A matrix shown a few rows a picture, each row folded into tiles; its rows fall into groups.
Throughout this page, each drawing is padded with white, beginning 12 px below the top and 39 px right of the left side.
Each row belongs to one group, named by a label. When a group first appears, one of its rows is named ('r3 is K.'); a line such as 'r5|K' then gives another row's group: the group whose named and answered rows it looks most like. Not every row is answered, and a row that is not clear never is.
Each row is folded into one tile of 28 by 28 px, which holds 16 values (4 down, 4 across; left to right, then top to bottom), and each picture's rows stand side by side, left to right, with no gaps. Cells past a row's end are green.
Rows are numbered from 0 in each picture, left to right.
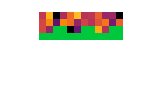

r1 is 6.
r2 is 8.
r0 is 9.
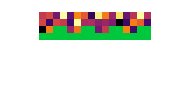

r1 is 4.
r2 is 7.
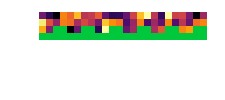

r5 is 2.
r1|6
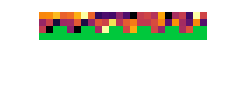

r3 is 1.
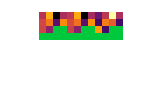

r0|9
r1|9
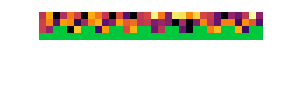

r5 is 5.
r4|7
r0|9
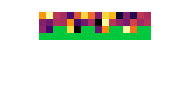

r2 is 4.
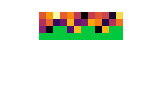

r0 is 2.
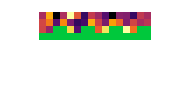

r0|9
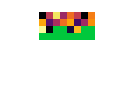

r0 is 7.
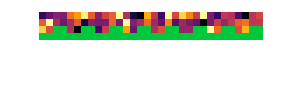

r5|7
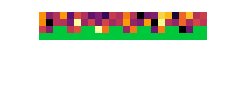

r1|4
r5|6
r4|4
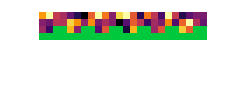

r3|7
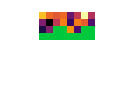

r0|5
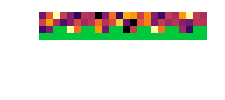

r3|5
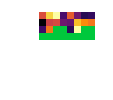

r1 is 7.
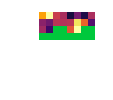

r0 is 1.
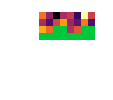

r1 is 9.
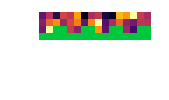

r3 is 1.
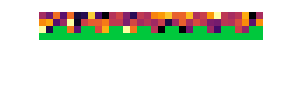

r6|1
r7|9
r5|6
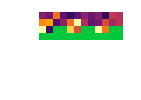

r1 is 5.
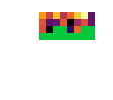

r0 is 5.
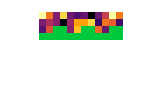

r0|7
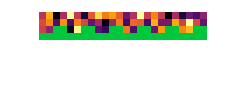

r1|7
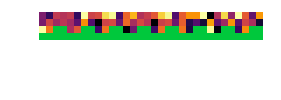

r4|4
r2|4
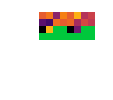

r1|6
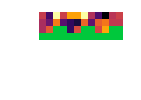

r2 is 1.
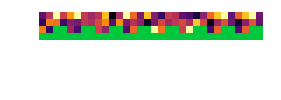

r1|1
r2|9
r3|7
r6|4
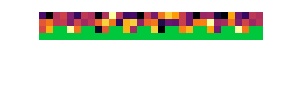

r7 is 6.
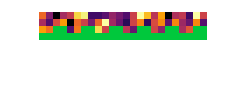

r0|2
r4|9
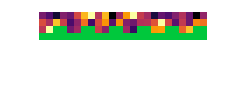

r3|1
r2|9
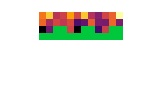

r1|5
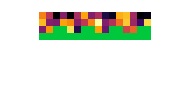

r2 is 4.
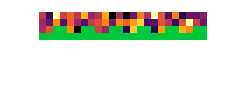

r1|5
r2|9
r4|7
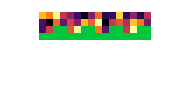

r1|2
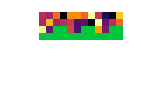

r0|8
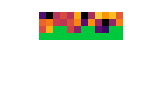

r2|5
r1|9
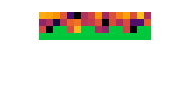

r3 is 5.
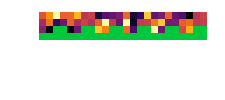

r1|6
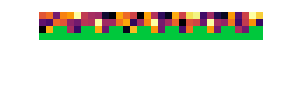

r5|4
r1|1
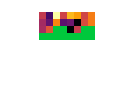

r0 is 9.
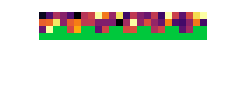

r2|7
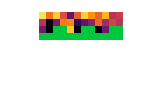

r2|6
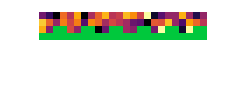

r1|9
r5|7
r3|7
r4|2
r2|6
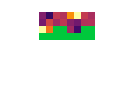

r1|1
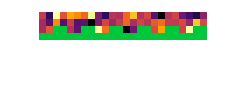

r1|7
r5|2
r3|6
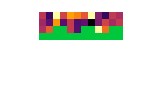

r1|7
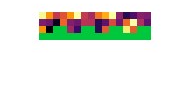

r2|4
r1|1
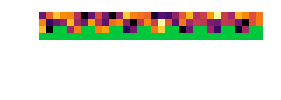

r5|6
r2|2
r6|1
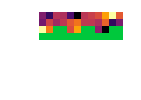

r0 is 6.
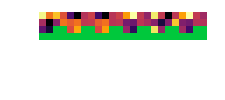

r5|1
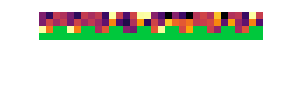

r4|2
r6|9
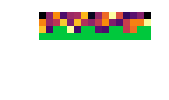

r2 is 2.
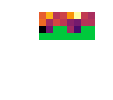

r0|6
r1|1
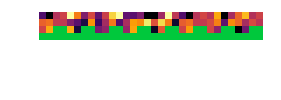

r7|6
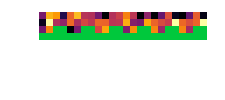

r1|6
